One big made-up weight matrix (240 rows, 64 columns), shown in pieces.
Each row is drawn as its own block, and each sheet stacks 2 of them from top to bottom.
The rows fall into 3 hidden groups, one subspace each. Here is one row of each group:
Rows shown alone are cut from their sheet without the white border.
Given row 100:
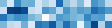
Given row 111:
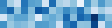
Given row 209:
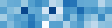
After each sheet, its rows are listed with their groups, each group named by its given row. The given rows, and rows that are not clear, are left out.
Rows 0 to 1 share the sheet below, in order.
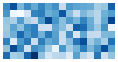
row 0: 100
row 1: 209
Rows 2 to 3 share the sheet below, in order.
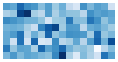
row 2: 100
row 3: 111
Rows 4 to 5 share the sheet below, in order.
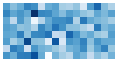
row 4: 111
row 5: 209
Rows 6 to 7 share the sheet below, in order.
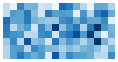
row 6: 100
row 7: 209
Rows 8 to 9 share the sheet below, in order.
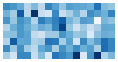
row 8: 111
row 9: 100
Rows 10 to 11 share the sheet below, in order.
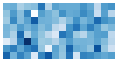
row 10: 111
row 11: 100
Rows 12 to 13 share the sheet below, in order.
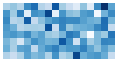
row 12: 209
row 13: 100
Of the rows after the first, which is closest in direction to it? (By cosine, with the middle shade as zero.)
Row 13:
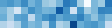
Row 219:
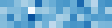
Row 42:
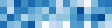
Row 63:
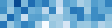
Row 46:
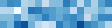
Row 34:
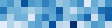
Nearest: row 34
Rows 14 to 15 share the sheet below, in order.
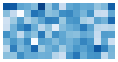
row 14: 100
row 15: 111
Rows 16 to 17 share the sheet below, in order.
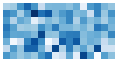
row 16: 111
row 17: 100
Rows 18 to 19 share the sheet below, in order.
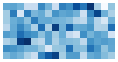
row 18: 209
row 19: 100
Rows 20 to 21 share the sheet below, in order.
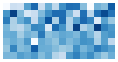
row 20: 100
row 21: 111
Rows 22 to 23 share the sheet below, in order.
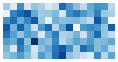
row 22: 100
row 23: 111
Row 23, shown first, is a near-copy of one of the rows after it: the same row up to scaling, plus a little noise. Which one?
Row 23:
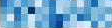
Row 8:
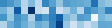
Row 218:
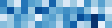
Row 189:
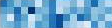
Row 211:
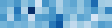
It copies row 189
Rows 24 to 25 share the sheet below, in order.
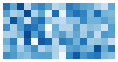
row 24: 209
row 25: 111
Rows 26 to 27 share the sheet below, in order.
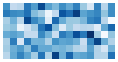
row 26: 100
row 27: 209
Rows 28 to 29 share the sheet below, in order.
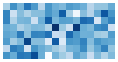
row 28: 100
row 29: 209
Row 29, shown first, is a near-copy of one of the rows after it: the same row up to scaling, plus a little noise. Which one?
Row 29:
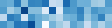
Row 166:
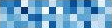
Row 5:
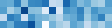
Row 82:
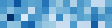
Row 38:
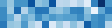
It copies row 5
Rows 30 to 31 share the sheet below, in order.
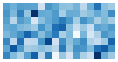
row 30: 111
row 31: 209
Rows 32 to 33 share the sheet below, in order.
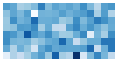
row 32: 111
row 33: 100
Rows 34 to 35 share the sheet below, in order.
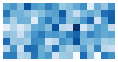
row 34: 100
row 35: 100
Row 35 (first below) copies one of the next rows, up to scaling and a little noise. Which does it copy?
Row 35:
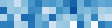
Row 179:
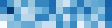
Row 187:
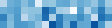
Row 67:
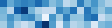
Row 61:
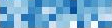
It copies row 61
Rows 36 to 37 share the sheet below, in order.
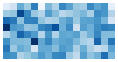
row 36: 100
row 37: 111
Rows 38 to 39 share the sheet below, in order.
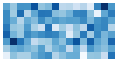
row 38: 209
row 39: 100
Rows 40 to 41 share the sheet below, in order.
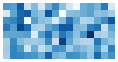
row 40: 100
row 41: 209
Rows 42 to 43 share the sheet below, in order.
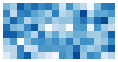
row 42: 209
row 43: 100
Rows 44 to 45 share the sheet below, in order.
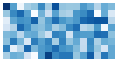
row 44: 111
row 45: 209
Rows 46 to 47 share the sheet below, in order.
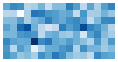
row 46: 100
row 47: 111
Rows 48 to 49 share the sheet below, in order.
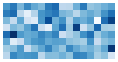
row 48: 100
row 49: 100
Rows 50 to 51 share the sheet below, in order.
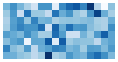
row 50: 209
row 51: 209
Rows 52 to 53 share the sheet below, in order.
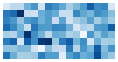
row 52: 100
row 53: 111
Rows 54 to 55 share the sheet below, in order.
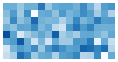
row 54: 111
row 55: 111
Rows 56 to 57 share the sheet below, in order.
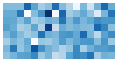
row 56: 209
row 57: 111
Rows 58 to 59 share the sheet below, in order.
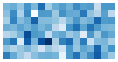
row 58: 111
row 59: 111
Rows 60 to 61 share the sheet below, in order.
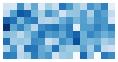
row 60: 100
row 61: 100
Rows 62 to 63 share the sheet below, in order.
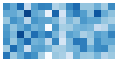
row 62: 209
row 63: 209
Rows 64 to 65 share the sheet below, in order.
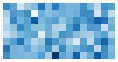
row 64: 111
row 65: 100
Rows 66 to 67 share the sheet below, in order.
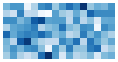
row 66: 111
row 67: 100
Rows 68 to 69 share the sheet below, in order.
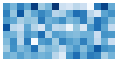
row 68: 209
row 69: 111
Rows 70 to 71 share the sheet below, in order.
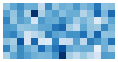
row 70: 111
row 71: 111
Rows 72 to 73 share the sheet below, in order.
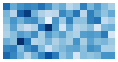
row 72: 100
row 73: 100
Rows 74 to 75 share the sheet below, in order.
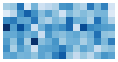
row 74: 100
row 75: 111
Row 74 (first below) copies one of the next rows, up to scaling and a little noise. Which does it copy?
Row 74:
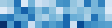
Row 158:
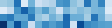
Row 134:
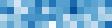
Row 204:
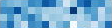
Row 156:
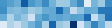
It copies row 158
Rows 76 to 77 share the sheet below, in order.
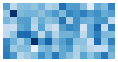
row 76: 100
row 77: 111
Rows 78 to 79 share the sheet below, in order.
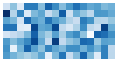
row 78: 100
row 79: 209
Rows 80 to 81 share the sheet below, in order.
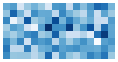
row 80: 209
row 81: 209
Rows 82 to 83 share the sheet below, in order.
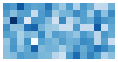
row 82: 209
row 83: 111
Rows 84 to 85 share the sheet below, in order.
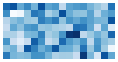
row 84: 100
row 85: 100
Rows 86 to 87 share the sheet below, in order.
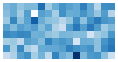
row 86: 111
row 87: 100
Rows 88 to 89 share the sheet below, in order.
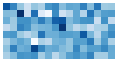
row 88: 111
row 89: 111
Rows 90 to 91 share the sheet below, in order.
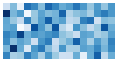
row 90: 100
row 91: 209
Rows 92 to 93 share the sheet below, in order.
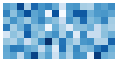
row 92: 209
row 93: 209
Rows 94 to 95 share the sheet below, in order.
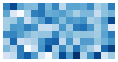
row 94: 100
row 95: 100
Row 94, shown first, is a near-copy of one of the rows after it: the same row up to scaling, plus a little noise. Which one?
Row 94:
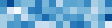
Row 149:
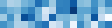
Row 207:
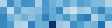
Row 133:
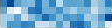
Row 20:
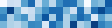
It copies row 133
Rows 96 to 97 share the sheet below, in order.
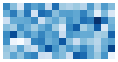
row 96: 111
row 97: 100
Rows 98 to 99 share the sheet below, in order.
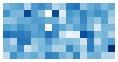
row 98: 209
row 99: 100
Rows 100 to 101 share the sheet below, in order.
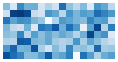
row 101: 100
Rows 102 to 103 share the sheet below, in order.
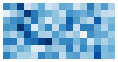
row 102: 100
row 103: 111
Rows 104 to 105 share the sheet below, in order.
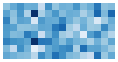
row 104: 111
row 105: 111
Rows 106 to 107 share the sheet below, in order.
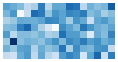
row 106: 100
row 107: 100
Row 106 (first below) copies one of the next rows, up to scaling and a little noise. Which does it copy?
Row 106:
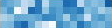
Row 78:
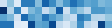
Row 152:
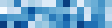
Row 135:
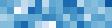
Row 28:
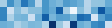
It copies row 135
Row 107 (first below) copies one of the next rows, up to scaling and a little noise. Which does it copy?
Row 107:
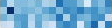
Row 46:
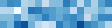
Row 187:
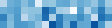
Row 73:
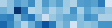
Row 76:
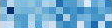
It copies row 76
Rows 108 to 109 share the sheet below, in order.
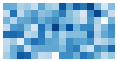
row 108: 209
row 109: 100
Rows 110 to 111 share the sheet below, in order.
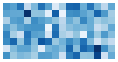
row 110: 209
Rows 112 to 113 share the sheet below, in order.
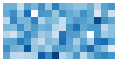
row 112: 111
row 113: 100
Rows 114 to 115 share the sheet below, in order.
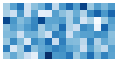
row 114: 111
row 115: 209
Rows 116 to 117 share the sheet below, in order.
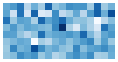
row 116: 111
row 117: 111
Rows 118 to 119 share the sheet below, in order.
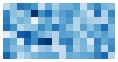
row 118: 111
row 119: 111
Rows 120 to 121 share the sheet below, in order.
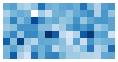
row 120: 111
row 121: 100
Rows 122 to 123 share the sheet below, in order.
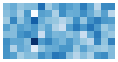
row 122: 111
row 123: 111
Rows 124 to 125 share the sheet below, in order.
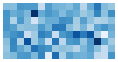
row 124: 111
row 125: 209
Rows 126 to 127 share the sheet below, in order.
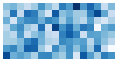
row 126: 209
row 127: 100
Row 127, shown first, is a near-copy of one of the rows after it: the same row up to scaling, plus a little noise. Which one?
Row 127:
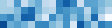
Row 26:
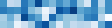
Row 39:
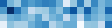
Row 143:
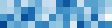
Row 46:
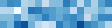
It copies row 143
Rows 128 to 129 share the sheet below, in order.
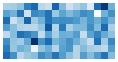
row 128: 209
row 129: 111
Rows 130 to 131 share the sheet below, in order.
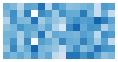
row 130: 111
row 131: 111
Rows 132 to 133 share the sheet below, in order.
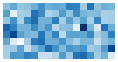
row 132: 100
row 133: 100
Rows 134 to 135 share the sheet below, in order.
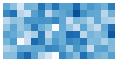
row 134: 100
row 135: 100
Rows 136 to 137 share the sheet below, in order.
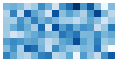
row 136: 209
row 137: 100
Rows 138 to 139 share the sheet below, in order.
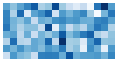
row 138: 209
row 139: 209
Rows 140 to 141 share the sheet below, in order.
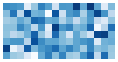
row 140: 209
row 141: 209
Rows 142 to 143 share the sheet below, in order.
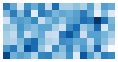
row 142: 111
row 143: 100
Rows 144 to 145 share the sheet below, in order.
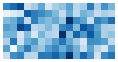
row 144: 100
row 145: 209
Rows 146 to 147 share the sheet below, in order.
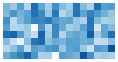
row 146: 209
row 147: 100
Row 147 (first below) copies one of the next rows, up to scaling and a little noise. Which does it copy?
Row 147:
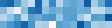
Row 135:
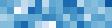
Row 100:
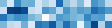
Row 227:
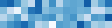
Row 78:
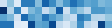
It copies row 227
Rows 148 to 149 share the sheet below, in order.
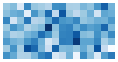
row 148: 209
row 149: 100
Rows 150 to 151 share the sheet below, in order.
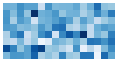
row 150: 111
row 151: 111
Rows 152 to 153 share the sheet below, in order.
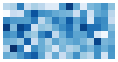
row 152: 100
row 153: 209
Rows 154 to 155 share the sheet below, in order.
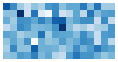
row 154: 111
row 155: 111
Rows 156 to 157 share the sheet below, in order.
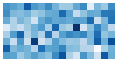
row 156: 100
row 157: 111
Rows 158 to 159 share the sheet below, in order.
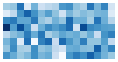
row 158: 100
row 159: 111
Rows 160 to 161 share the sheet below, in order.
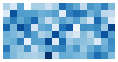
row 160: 100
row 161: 209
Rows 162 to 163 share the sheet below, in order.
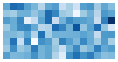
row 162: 100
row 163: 111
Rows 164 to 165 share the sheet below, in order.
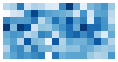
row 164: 100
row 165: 209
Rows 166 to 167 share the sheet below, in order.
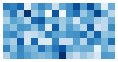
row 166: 209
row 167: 111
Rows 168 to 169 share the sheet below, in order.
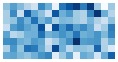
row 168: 209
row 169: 100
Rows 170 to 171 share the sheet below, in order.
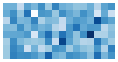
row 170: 111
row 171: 209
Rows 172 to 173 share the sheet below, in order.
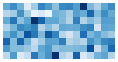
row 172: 111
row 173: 100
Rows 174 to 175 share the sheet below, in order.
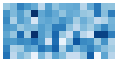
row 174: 111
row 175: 209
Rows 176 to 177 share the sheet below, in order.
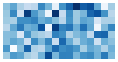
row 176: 209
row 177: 209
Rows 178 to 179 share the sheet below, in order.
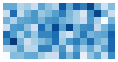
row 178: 209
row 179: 100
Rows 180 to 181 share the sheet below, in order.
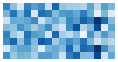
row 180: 111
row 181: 111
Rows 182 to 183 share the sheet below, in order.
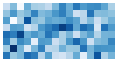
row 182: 209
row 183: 209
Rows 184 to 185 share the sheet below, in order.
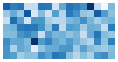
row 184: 209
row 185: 111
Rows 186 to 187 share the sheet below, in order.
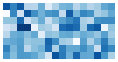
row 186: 100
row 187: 100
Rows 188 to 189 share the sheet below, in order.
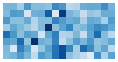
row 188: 209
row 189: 111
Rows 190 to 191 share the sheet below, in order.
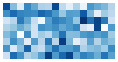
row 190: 111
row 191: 209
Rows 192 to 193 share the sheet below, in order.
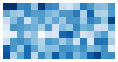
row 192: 100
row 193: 100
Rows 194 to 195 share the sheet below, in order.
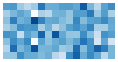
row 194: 111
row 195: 111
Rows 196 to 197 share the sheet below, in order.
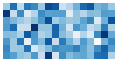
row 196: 100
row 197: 209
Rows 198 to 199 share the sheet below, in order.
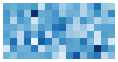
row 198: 111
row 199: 111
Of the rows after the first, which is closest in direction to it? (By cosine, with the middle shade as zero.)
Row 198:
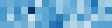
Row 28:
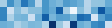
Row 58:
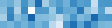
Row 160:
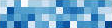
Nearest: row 28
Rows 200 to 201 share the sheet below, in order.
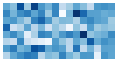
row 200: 209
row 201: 111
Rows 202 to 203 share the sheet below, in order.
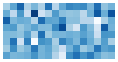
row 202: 111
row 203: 111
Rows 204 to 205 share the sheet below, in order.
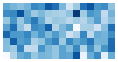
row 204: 100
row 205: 100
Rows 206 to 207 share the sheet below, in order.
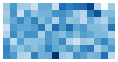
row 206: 209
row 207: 100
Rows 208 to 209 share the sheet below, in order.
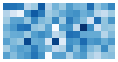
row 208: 100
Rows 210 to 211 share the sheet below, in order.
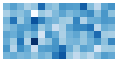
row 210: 111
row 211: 111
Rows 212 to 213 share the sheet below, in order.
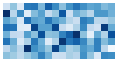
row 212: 100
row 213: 100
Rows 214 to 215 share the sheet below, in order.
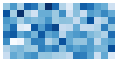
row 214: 100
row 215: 100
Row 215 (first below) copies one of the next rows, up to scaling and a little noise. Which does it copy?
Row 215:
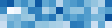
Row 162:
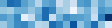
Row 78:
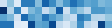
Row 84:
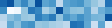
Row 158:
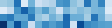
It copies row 84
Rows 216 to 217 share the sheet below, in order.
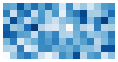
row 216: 209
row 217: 100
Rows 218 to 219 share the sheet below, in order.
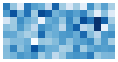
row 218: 111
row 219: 111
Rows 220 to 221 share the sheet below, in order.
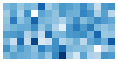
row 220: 111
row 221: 111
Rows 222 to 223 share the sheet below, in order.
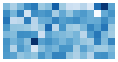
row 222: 209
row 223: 111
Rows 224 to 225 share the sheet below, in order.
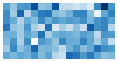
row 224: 209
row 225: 111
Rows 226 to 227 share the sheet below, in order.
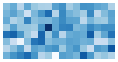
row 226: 209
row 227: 100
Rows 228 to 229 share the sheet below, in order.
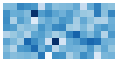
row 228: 111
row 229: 209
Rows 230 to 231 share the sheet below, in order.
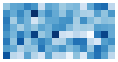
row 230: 111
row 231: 209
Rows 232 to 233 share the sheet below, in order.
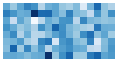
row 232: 111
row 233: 209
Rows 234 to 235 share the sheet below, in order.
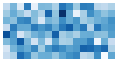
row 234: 209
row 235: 111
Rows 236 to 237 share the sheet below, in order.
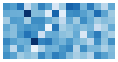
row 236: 209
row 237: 111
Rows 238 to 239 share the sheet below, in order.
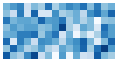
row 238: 111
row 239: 209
